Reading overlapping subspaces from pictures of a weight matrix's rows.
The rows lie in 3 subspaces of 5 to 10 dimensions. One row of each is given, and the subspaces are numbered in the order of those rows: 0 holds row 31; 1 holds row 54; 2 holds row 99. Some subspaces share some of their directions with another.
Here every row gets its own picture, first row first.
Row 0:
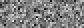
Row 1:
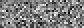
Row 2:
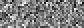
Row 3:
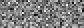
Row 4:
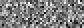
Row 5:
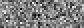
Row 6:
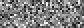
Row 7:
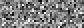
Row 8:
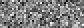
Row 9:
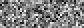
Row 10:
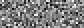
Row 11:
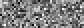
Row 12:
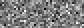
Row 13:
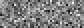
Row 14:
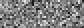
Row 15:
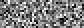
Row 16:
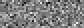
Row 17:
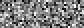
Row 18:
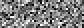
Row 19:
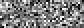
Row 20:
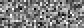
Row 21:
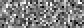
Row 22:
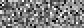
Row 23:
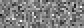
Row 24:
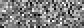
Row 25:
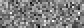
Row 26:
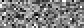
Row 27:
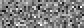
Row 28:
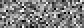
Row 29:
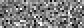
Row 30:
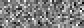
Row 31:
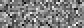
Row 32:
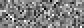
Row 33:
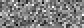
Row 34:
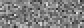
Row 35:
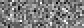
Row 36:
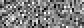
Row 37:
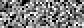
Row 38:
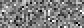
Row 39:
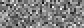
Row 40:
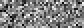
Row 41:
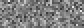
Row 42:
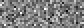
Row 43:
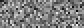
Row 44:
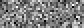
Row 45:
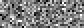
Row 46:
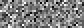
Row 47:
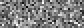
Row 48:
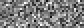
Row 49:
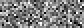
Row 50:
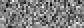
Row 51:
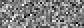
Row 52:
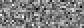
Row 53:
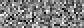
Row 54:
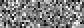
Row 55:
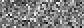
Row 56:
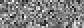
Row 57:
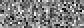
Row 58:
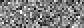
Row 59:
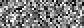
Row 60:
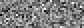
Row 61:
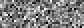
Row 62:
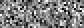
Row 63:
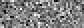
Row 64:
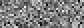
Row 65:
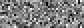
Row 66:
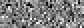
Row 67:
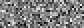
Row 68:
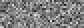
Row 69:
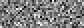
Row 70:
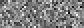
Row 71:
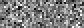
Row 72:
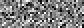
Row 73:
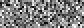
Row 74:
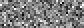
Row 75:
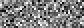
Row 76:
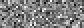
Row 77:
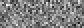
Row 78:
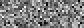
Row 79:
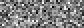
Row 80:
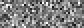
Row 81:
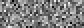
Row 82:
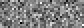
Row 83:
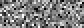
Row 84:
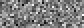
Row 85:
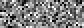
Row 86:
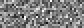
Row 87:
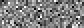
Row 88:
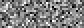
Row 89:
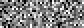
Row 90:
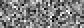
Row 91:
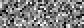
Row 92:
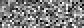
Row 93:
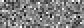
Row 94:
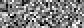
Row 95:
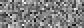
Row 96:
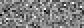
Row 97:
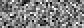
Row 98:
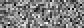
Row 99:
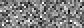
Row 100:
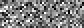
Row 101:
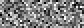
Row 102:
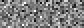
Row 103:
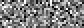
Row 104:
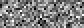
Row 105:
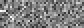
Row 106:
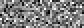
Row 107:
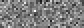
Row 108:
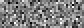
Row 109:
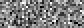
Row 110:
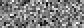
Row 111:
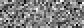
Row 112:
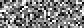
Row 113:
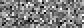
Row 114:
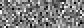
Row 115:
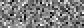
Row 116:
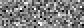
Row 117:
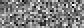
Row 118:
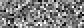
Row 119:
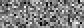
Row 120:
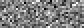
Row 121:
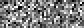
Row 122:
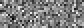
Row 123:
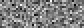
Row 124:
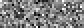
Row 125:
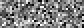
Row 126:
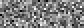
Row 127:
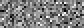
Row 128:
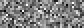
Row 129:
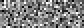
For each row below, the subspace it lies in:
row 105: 1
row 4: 2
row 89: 0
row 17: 0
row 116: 0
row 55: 1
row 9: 0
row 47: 2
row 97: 2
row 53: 1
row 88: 0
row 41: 0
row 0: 0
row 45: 1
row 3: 1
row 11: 1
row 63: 1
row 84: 2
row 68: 0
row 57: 1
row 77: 2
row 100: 2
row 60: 1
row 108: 1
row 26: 1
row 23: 0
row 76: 0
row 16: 0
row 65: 2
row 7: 2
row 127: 0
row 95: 0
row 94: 0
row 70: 1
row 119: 2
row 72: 2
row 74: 1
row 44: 1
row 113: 2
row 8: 0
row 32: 1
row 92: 1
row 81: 2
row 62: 1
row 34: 2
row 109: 2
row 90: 1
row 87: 1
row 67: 0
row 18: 2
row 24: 1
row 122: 0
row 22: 0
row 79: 2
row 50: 2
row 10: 0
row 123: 0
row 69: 0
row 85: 2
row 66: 2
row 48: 1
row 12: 1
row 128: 1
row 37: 2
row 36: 0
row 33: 2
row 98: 0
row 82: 0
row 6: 2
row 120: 1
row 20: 0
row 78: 2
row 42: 1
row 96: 1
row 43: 1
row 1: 1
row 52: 0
